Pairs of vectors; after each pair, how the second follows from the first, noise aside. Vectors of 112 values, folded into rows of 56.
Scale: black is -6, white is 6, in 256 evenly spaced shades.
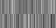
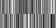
scaled up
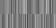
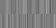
shrunk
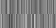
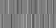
partly zeroed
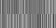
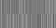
shrunk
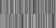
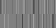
partly zeroed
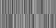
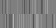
partly zeroed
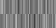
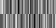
scaled up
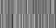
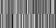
scaled up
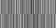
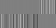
partly zeroed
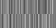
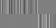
partly zeroed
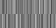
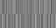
shrunk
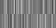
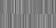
shrunk
